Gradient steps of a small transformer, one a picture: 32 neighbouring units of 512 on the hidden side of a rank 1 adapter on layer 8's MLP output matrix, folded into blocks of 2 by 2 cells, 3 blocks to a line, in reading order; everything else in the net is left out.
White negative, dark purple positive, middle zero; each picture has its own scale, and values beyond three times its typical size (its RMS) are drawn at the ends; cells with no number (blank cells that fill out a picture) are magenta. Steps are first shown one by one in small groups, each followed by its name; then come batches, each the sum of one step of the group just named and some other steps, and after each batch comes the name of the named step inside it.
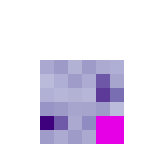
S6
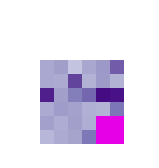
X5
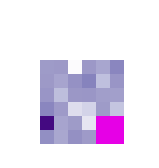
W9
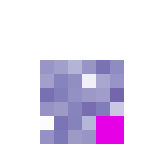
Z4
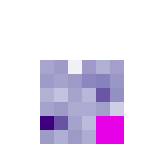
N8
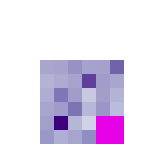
W9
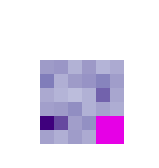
N8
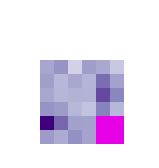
S6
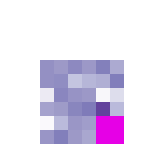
Z4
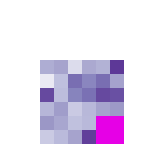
X5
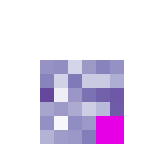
X5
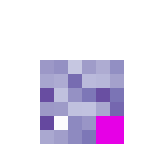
X5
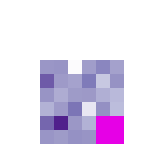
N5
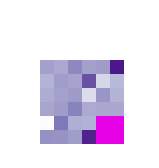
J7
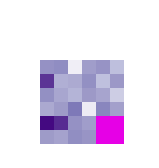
N5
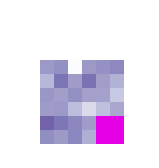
N5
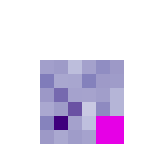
N5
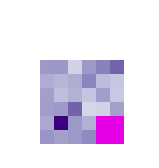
J7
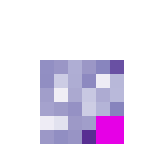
J7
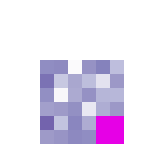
N5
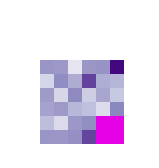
J7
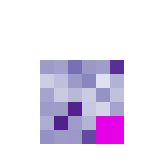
J7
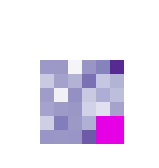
J7
